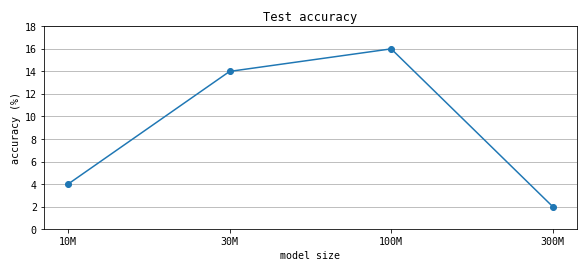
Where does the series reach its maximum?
100M
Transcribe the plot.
Title: Test accuracy
x-axis: model size, ticks 10M 30M 100M 300M
y-axis: accuracy (%), ticks 0 2 4 6 8 10 12 14 16 18
Values:
4 14 16 2
